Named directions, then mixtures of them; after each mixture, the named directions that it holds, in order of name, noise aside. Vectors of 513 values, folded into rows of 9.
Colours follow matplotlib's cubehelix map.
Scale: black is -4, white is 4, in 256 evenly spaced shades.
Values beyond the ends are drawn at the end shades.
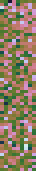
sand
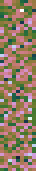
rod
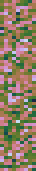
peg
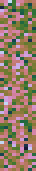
sand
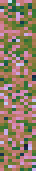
peg, sand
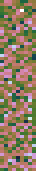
rod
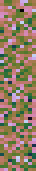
rod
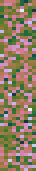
peg, rod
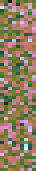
sand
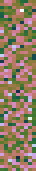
rod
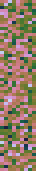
peg, sand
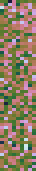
sand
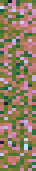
sand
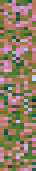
peg, sand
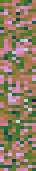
peg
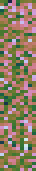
sand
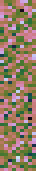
rod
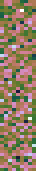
rod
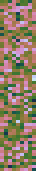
peg, sand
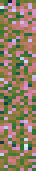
sand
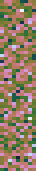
rod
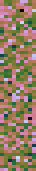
rod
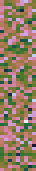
peg, rod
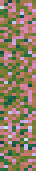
peg, sand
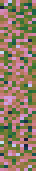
peg, sand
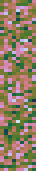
peg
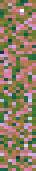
rod, sand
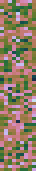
peg, sand
